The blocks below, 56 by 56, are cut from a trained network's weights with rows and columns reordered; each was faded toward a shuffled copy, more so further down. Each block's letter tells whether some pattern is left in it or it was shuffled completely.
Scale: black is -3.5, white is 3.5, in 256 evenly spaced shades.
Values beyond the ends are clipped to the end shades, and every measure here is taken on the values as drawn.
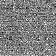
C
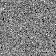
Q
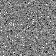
Q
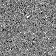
Q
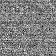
C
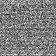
C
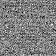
C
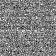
C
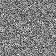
Q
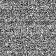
C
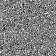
Q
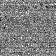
C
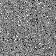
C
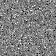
Q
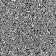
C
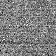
C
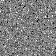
Q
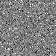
Q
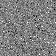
Q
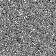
Q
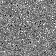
Q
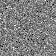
Q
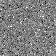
Q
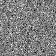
Q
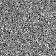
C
